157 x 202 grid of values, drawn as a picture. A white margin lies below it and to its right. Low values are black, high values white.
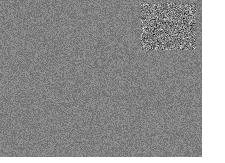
An odd patch, rougher than its surroundings, sits in the top right. A few values lie far out on both sides of the bulk. Fine speckle covers the field. Overall the values sit about 50% of the way up the scale. No regular stripes run through it. The halves do not mirror each other. Values change most from cell to cell in the top right.
